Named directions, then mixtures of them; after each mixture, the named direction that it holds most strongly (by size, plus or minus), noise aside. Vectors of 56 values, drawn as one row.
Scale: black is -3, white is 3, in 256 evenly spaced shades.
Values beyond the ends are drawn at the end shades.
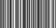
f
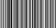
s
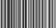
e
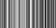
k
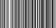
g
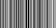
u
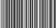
f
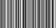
f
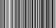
g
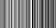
k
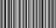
e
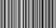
e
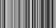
g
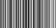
u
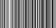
g
